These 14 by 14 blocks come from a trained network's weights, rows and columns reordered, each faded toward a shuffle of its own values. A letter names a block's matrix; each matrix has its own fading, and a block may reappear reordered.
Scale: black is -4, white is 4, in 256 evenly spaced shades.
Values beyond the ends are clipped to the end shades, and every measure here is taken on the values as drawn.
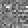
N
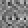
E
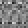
E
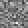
N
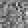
N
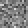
N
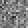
N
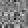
E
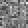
N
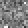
N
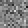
N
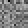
E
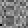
E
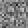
N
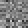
E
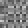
E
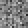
N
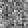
N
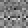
E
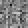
N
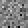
N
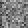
N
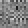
E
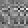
E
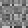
E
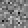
N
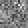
N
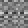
E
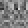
E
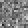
N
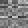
E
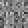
N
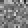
N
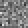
N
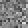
N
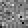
N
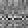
E
